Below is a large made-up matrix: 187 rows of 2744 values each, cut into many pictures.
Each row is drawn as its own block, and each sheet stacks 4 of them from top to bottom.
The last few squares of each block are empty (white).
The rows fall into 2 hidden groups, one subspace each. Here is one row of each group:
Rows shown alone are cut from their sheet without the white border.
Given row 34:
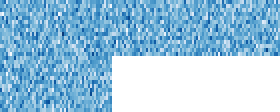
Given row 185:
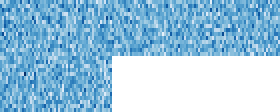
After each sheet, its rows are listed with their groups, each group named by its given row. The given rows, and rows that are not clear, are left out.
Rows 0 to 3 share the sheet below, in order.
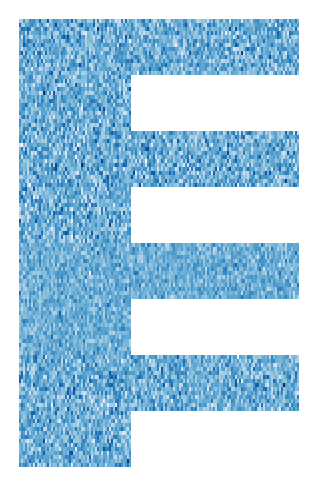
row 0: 185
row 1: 34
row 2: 185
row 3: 34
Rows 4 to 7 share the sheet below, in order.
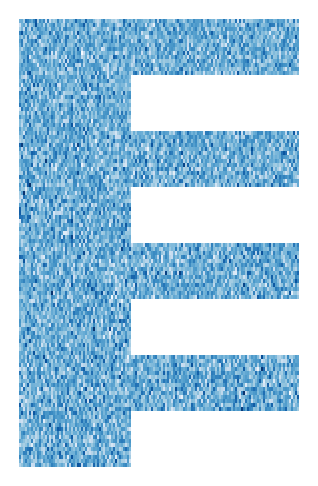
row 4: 34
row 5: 34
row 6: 34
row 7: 185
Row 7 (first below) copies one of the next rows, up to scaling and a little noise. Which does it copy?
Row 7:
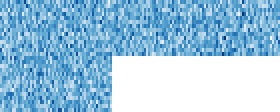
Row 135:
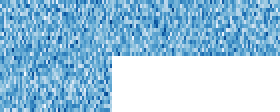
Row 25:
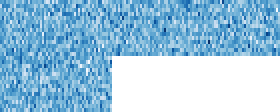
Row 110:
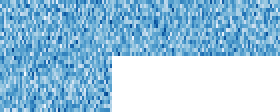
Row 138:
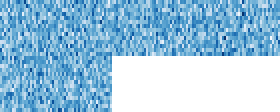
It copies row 138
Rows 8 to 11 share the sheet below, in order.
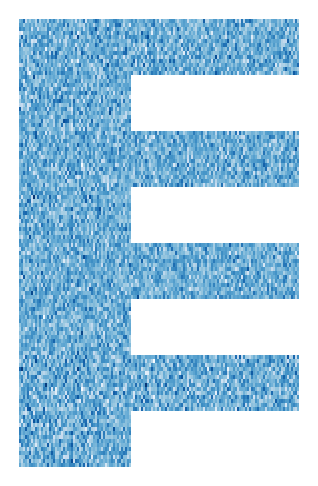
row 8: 34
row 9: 34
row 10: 185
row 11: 34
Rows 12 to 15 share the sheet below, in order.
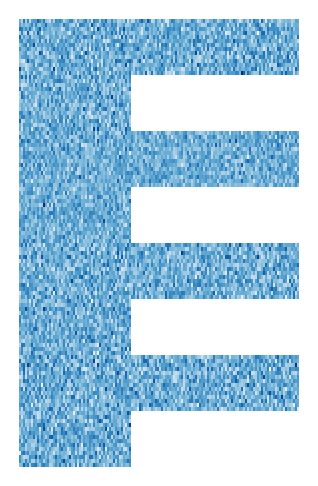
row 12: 185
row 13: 185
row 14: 185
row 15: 185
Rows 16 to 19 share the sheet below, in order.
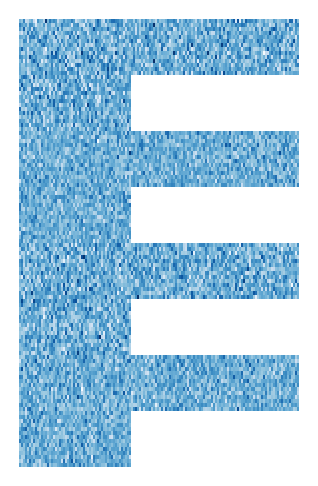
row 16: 34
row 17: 185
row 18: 185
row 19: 34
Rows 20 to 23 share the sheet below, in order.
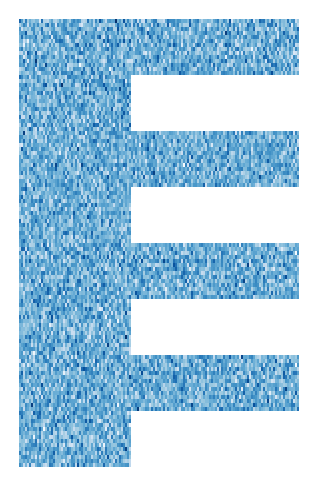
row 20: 185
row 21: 34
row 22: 185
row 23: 185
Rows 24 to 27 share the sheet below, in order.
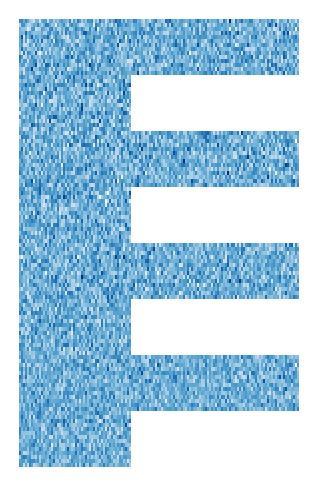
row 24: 185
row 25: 185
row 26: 34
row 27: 185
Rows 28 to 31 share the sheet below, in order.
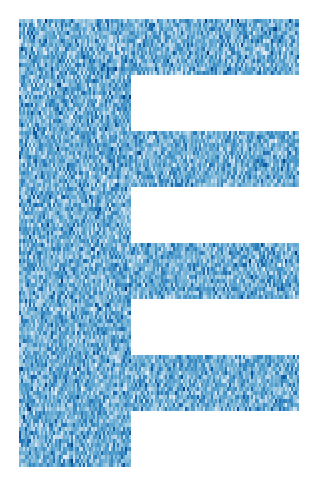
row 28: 34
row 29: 34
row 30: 185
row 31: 34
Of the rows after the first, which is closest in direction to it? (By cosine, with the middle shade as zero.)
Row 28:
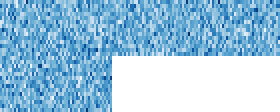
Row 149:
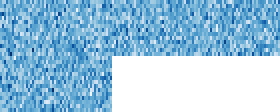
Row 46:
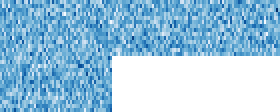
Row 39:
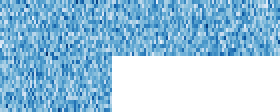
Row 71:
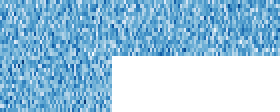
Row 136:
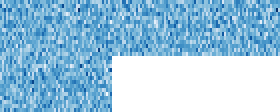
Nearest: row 149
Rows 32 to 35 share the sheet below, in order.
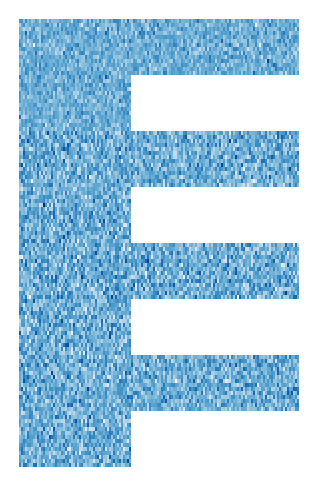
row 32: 185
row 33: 185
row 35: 185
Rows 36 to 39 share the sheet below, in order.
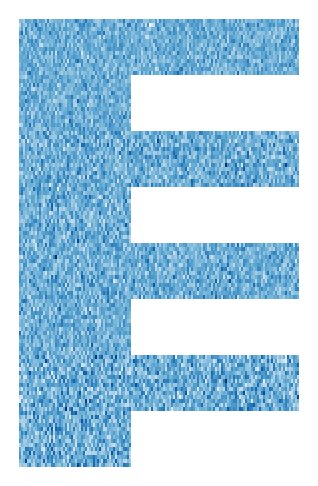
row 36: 34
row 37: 185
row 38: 34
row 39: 185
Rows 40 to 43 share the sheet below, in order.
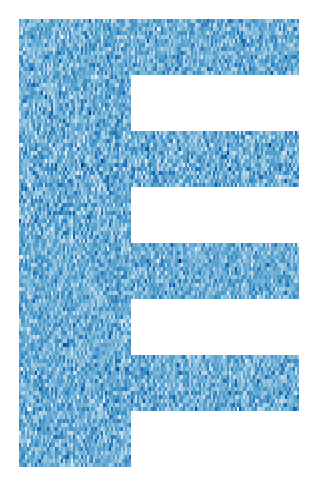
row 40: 185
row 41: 34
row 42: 34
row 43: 34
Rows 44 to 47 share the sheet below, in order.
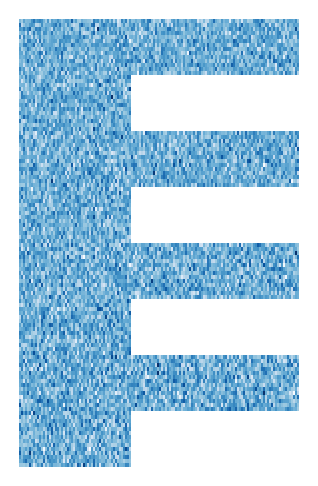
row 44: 185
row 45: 34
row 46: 185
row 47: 185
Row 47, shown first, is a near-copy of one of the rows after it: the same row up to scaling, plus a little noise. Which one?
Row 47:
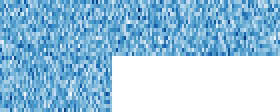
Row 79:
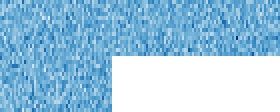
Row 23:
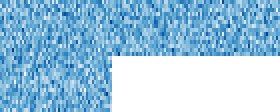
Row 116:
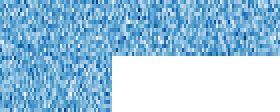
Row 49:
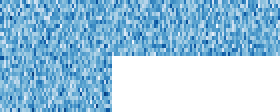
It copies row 116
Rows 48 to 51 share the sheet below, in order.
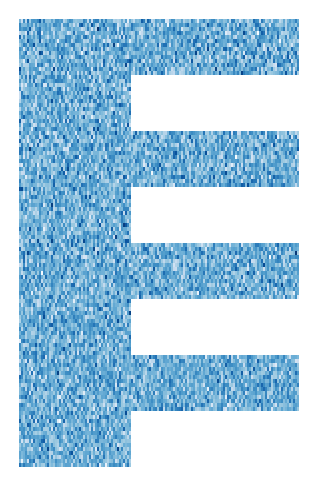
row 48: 185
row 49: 185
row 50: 185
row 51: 34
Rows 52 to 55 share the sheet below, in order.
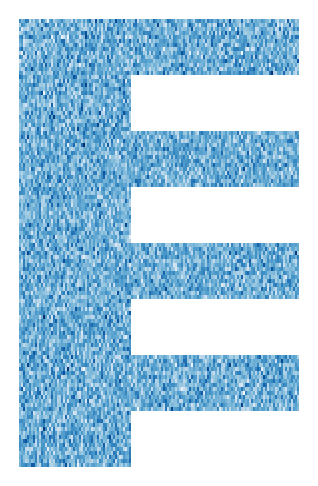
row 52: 185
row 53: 185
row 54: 185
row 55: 185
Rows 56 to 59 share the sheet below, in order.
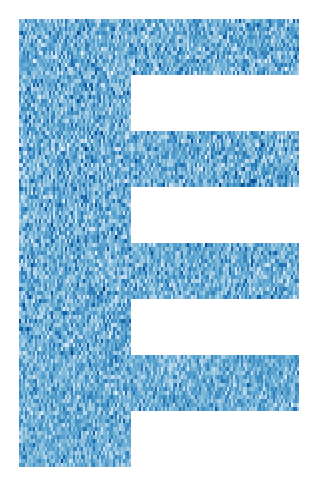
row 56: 34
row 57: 185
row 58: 34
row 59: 34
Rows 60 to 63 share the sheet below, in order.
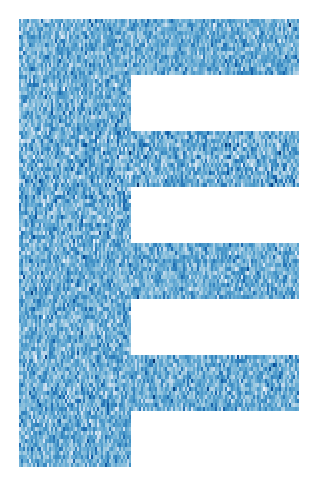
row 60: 185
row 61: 185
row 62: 185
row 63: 34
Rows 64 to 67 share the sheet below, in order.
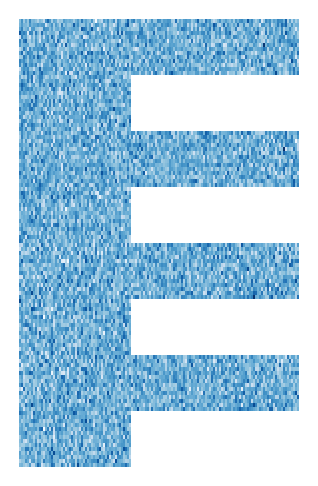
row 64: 185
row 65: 185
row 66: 185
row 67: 185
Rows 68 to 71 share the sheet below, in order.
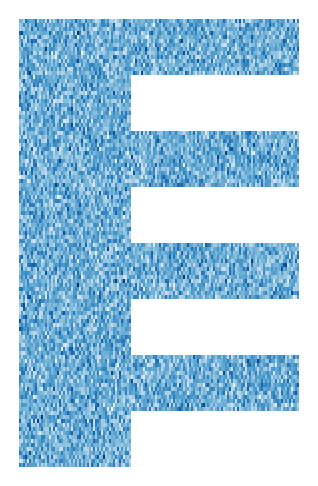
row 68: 34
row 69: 34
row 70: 34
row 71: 34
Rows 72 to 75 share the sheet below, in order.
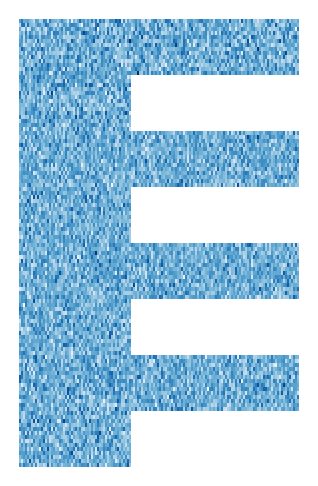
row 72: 185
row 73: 34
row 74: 34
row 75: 34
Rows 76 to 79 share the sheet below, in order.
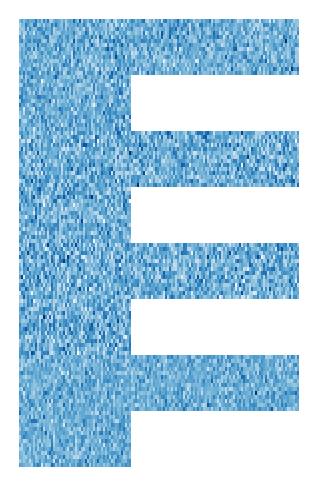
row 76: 34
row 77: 185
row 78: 185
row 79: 185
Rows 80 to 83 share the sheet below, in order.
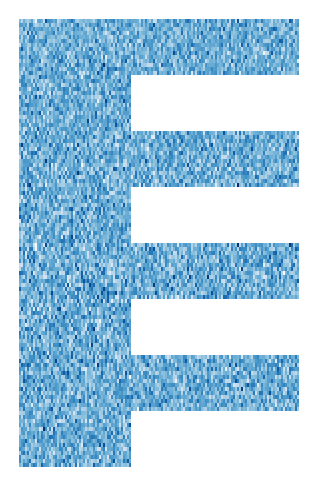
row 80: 34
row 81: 34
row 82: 34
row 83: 185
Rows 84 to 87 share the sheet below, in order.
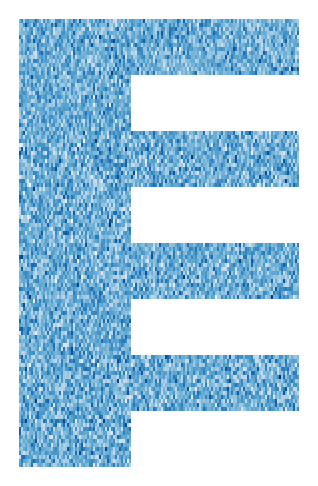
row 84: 34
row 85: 34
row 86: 34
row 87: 185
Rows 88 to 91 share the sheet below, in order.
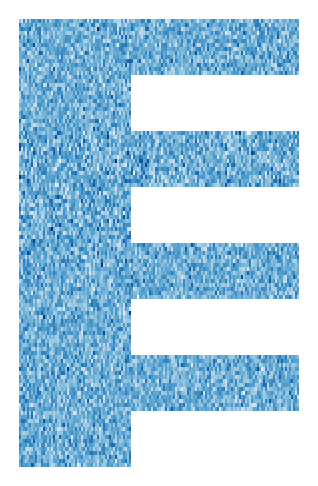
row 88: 185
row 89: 34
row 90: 185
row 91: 185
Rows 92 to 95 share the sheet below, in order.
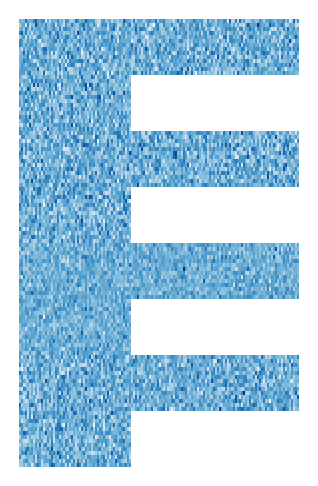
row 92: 34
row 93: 185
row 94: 185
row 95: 185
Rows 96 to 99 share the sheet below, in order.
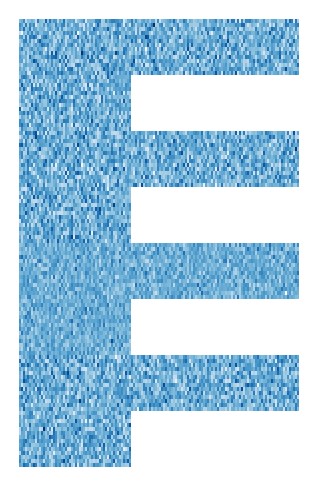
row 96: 34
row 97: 34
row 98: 34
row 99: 185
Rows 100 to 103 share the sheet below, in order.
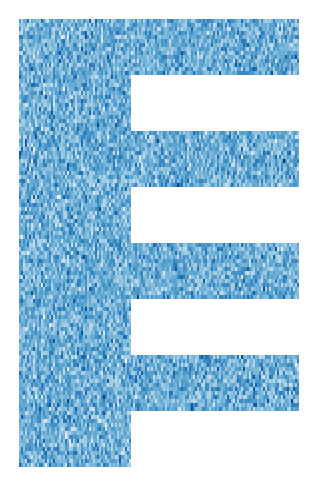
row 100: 185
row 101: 34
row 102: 185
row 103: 185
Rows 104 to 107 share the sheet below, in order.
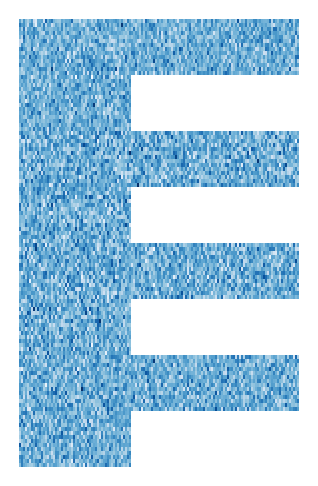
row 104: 34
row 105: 185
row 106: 34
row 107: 34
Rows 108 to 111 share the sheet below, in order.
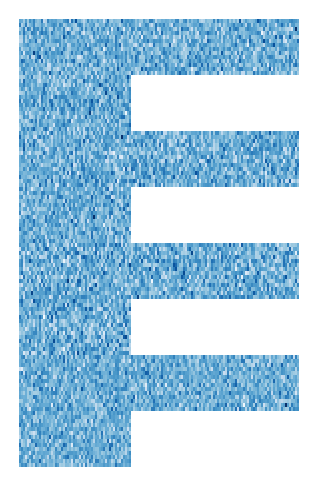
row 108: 185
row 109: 34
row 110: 185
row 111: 34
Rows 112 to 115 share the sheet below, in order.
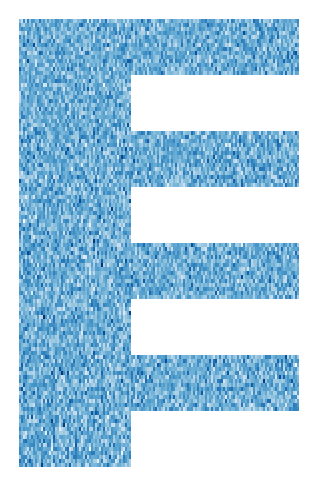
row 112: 185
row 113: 185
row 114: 185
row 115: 185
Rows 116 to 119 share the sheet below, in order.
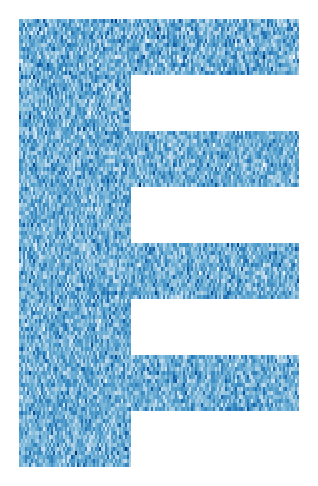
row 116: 185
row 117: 34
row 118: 34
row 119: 185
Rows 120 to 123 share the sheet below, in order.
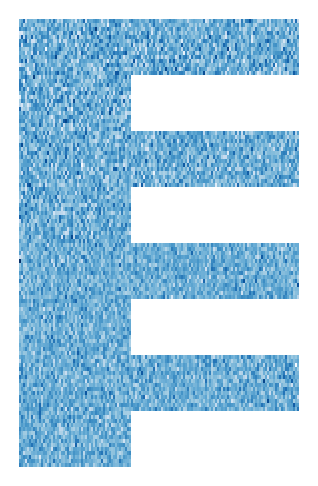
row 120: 34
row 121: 34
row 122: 185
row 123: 185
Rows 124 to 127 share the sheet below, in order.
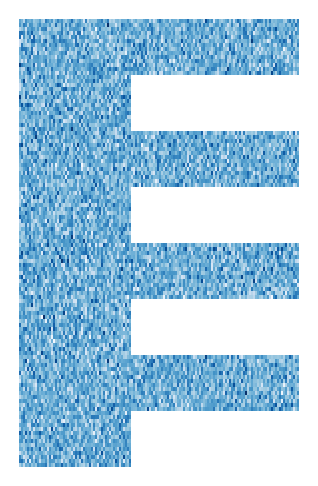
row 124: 34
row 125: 34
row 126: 185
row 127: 34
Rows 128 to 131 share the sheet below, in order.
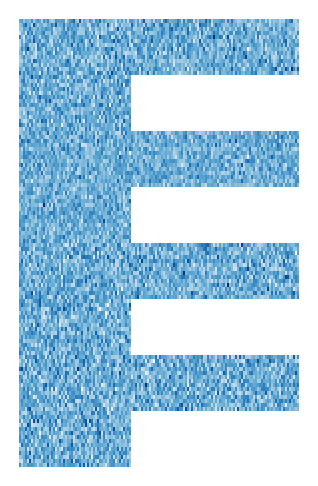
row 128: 34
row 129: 185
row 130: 185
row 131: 34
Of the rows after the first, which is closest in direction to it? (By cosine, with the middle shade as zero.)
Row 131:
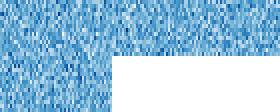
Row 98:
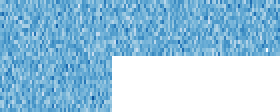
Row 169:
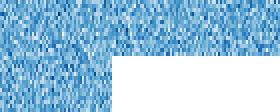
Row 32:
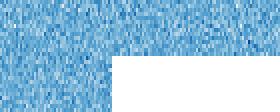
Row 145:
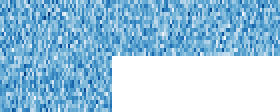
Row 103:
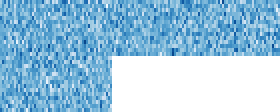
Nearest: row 169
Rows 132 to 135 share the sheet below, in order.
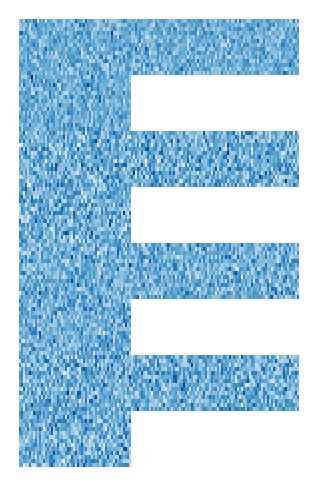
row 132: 34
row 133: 34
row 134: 185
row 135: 185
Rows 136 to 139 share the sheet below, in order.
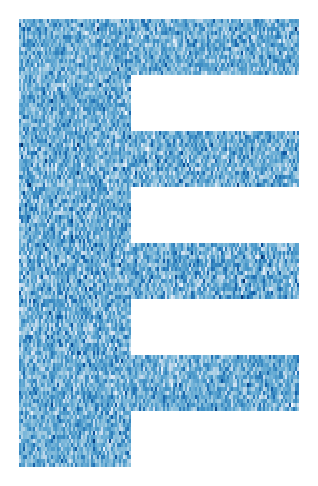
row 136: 185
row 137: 34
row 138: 185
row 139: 34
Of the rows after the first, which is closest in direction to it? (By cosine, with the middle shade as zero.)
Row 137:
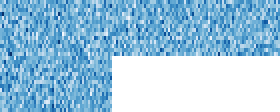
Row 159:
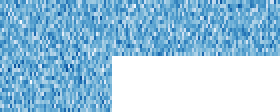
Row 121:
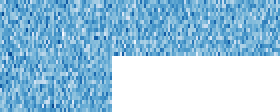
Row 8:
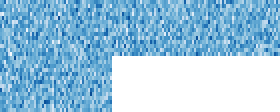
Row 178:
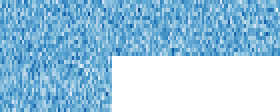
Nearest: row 121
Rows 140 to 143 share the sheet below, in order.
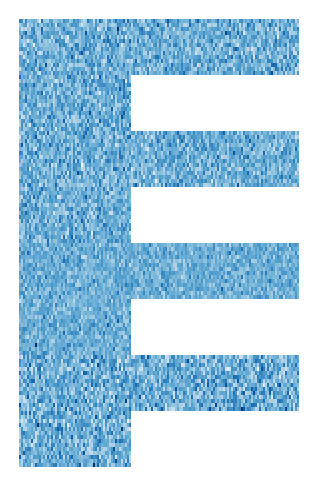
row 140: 185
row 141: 34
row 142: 185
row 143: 185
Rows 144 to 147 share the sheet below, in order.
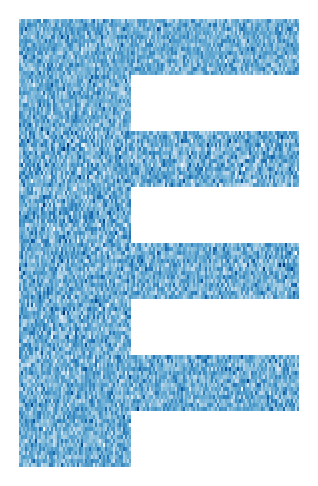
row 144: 185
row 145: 185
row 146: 185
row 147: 185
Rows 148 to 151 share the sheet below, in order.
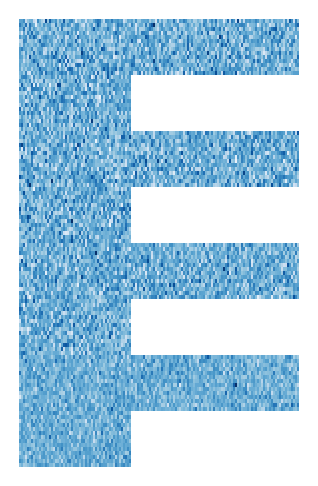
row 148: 34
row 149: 34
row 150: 34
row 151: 34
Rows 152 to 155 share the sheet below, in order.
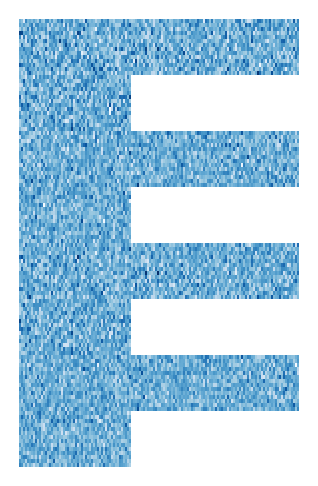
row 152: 34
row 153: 185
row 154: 34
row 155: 185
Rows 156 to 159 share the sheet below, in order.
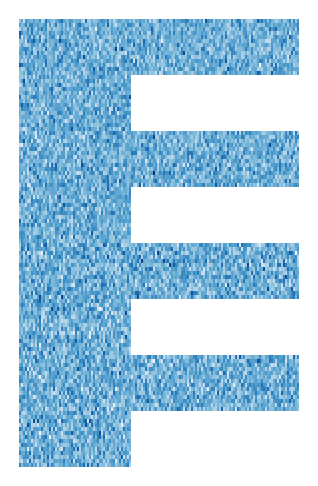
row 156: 34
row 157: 34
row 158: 185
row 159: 34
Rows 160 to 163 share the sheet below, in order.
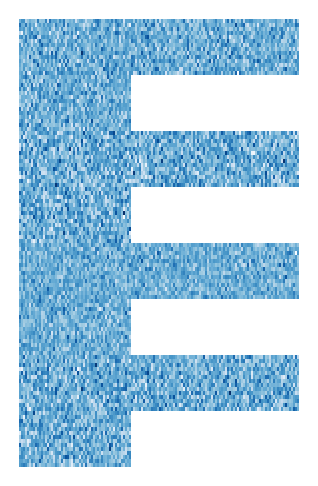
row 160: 34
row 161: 34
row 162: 185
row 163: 34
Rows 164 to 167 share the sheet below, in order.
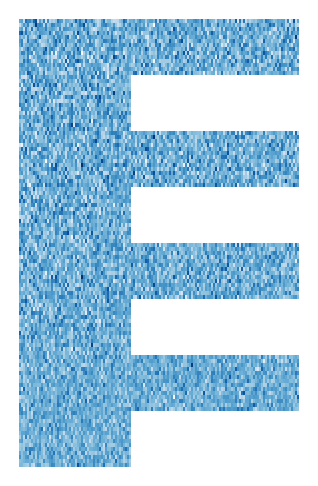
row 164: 34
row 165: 34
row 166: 34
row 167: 185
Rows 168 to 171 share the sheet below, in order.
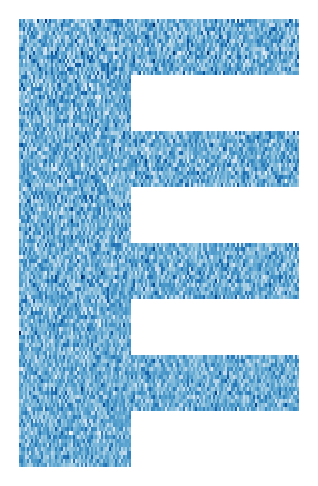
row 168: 34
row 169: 34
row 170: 34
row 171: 34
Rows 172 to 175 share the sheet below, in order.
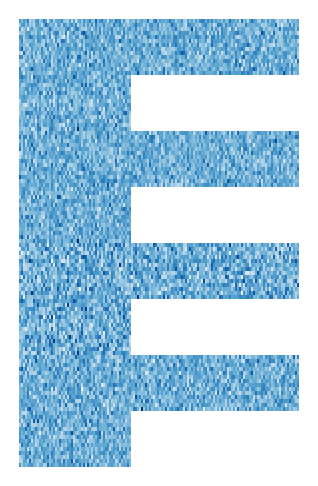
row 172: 185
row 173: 34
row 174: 185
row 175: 34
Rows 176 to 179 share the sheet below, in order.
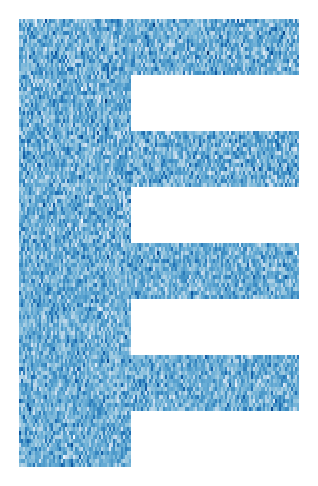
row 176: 34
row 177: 185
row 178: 185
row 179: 34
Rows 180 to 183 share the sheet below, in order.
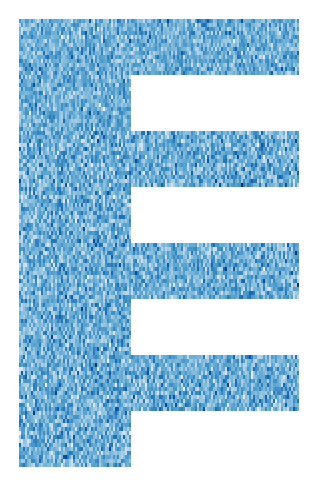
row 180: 185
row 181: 185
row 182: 185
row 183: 34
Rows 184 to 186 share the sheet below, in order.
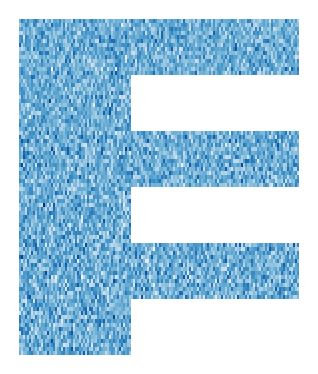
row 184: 34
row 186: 34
